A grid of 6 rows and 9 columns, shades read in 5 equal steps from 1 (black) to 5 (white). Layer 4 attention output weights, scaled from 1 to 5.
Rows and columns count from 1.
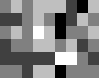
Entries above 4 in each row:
0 0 1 0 2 0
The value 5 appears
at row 3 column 4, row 5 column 6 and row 5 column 7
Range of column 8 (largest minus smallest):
3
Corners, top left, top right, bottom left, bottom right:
3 4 3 3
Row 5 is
2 2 2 2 2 5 5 3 2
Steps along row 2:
same up up down down up up down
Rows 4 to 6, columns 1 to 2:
2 3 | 2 2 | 3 3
